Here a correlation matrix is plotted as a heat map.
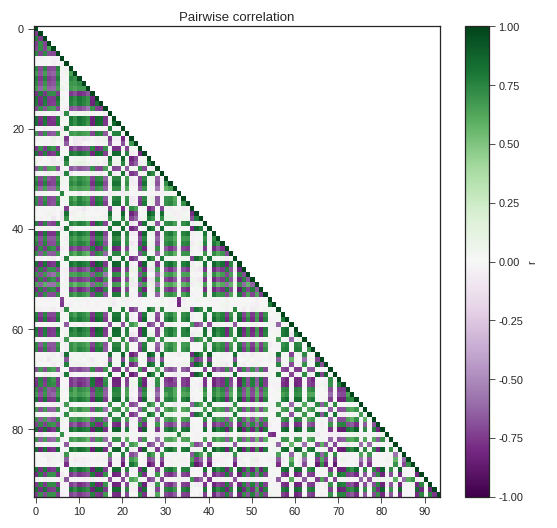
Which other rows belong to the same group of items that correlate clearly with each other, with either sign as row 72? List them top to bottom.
0, 1, 2, 3, 4, 5, 8, 9, 10, 11, 12, 13, 14, 15, 16, 18, 19, 21, 24, 25, 28, 30, 31, 32, 34, 35, 39, 41, 42, 43, 44, 45, 47, 48, 49, 50, 51, 52, 53, 57, 58, 60, 61, 63, 64, 68, 70, 71, 73, 74, 76, 78, 79, 80, 82, 84, 88, 89, 91, 92, 93
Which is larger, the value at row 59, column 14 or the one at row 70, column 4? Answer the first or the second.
the second
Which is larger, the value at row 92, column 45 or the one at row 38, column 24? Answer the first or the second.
the first
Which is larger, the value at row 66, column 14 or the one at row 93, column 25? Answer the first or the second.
the first
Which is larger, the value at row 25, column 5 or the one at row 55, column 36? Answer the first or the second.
the first
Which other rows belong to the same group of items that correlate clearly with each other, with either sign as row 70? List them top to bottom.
0, 1, 2, 3, 4, 5, 8, 9, 10, 11, 12, 13, 14, 15, 16, 18, 19, 21, 24, 25, 28, 30, 31, 32, 34, 35, 39, 41, 42, 43, 44, 45, 47, 48, 49, 50, 51, 52, 53, 57, 58, 60, 61, 63, 64, 68, 71, 72, 73, 74, 76, 78, 79, 80, 82, 84, 88, 89, 91, 92, 93
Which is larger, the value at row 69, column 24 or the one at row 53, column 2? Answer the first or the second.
the second
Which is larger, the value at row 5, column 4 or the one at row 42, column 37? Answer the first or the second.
the second
